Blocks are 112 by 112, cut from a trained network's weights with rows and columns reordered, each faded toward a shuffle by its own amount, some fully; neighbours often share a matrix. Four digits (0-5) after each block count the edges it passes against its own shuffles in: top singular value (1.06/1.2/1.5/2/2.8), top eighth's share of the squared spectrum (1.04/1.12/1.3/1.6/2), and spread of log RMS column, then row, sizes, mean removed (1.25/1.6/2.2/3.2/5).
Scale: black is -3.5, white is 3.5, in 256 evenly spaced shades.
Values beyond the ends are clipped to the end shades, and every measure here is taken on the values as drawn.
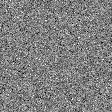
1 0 0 0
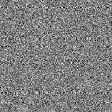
4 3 1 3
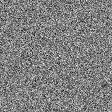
1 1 0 0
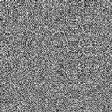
4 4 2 2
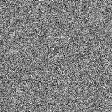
3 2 0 1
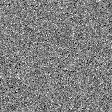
3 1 0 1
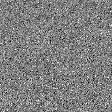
3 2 0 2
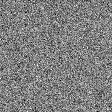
0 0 0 0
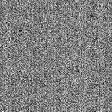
4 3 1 1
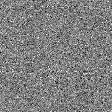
3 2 0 1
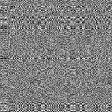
5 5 2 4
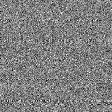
4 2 0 2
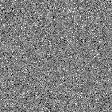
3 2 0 1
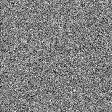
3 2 0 0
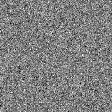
3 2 0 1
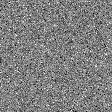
1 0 0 0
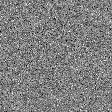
0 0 0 0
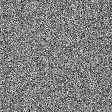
1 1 0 0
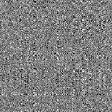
4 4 3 3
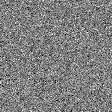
2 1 0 0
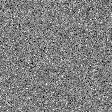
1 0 0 0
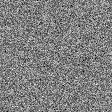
0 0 0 0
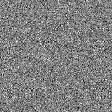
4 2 0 2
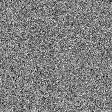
1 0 0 0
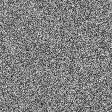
0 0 0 0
